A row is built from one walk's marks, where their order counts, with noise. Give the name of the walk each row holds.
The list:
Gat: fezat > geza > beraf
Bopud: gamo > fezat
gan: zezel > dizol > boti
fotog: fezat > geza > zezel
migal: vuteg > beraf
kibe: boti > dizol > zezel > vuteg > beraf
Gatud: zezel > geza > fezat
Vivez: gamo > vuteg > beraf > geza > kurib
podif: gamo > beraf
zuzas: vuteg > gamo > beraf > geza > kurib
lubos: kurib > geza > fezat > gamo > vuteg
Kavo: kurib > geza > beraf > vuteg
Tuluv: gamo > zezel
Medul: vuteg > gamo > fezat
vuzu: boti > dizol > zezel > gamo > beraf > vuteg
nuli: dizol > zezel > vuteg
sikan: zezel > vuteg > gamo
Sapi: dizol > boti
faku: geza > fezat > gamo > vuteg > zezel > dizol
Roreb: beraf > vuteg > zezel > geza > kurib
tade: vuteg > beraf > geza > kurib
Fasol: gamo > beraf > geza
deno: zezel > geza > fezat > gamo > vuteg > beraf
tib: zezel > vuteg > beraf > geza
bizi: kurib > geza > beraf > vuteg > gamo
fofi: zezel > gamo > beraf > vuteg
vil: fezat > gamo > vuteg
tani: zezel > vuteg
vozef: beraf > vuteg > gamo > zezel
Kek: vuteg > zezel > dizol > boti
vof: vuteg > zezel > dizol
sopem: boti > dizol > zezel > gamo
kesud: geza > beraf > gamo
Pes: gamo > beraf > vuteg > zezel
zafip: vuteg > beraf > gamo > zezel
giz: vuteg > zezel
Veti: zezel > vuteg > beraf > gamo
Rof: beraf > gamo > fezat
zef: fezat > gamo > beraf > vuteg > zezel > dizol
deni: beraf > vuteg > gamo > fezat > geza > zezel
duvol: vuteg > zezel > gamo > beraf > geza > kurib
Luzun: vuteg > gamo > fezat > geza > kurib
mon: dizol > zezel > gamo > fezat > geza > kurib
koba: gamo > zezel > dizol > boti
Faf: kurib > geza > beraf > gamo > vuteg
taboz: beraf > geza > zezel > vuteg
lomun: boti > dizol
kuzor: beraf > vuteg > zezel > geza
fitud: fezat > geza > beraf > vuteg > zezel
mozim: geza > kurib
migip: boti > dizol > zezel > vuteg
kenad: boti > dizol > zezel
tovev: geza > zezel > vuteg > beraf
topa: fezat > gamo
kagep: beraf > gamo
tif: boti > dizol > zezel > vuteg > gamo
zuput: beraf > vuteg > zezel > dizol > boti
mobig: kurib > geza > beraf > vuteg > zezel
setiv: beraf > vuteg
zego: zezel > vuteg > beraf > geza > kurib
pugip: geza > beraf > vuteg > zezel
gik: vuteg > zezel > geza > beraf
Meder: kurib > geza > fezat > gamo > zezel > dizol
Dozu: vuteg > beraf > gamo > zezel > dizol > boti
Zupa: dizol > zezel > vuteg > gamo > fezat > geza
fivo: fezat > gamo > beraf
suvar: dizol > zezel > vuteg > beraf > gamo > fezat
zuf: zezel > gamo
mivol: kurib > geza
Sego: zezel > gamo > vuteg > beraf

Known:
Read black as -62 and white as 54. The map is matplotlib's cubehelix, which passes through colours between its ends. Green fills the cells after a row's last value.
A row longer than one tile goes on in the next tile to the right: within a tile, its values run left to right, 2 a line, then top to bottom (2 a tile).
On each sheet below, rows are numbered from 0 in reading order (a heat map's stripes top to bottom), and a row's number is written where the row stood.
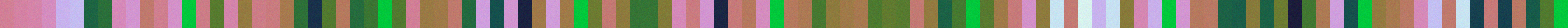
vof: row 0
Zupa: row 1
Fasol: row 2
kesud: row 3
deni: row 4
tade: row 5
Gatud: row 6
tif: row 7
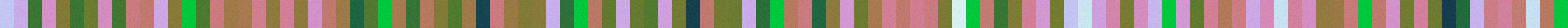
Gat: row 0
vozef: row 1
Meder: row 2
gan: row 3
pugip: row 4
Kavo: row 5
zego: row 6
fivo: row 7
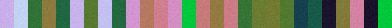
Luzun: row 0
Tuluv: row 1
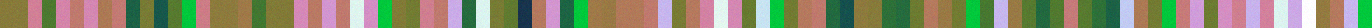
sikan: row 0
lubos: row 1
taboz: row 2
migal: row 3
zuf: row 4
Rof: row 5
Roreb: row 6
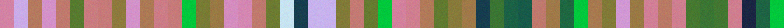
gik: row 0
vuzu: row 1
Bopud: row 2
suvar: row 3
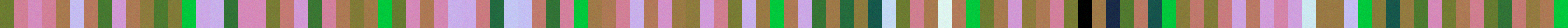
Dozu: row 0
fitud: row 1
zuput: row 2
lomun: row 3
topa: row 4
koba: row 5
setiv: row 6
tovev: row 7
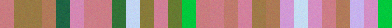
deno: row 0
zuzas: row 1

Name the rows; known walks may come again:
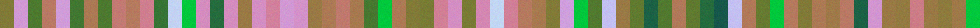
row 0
Pes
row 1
tib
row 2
mobig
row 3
Rof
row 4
fofi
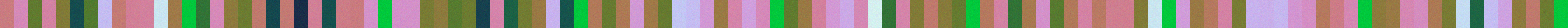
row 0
fivo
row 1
podif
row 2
fotog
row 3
Faf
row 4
kibe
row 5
pugip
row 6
Vivez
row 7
vuzu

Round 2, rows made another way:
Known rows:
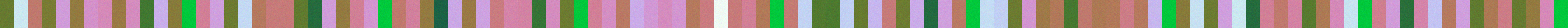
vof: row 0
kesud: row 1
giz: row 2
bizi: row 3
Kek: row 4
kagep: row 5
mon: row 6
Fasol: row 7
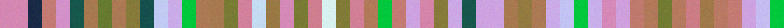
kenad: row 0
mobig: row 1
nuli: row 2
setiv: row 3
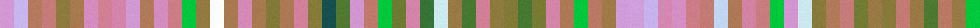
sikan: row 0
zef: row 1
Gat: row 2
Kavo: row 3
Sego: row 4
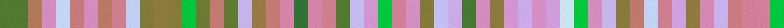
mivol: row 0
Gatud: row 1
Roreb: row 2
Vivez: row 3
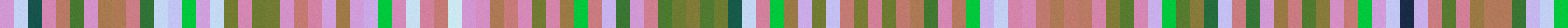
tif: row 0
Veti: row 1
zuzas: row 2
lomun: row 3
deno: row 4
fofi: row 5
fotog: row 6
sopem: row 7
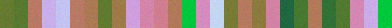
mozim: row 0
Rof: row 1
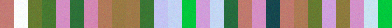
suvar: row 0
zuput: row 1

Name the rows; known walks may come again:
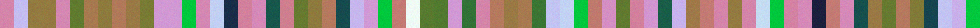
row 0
deni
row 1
kibe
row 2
suvar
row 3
kuzor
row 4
kenad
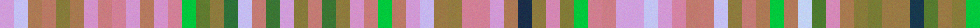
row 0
sikan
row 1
fotog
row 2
vil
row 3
Faf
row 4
fivo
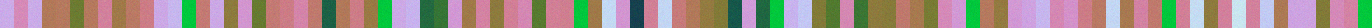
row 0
setiv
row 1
topa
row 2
Pes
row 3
Medul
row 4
vozef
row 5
Kavo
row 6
duvol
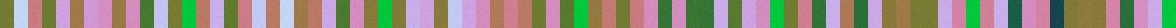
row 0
vof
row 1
gik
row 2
Luzun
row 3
pugip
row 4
fitud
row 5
gan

